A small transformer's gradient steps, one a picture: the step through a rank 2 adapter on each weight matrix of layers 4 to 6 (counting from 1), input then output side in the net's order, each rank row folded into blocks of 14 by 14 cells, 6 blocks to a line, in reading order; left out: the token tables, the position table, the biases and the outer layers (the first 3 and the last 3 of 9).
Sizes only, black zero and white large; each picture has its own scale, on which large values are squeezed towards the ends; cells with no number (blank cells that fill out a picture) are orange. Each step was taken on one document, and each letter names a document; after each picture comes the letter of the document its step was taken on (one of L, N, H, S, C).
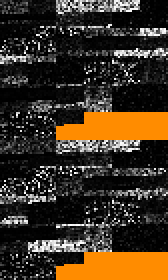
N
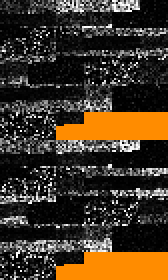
N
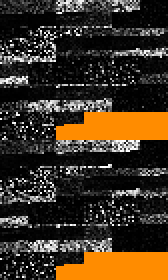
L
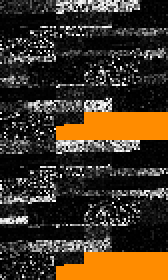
L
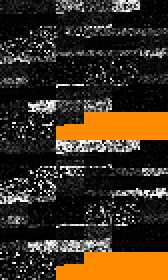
L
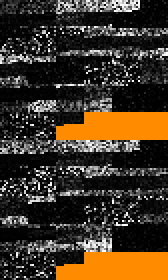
N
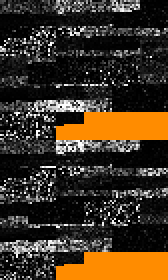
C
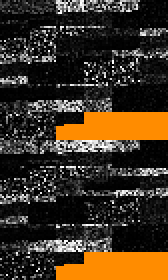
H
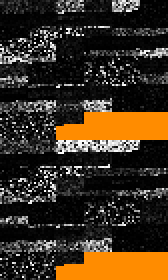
L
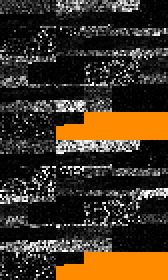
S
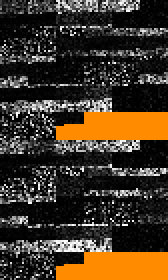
N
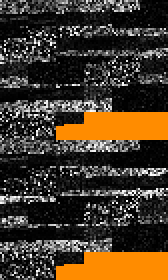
C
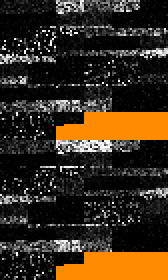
H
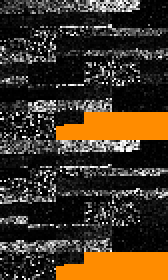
H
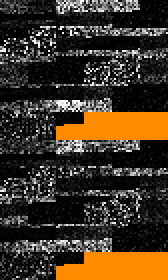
C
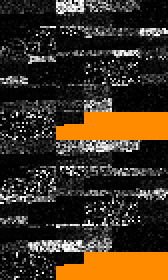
N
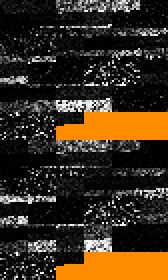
H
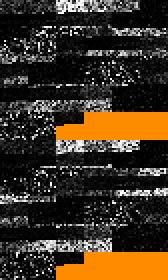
N
